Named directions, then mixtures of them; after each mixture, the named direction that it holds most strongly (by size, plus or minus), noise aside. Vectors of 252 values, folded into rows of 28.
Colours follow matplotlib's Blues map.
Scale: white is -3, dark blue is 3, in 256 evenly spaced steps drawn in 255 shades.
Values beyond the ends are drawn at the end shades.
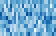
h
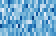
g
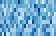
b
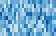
h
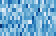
g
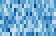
h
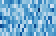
g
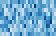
h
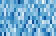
b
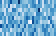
b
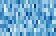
h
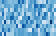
b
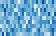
b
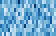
b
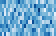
b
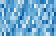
b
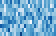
h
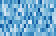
b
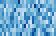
b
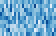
h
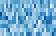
h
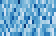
b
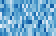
g
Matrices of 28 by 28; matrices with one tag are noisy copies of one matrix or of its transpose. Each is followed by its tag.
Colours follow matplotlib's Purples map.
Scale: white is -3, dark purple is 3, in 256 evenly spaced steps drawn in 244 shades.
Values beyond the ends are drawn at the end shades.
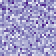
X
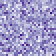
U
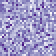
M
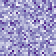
U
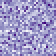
M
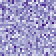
X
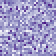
M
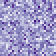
U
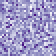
M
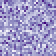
M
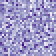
M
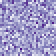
X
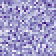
M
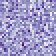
M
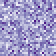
U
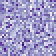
M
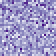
X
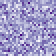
U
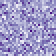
U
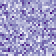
U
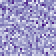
X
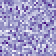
M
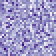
M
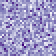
M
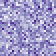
U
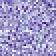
M
